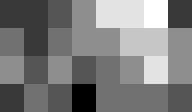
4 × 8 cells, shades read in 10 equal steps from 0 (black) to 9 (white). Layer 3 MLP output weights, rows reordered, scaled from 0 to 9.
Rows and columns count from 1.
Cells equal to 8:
3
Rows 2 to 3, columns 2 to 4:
2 4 5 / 3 5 3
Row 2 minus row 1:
2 0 1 0 -3 -1 -2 3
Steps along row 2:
down up up same up same down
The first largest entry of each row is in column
7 6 7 2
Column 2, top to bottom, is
2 2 3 4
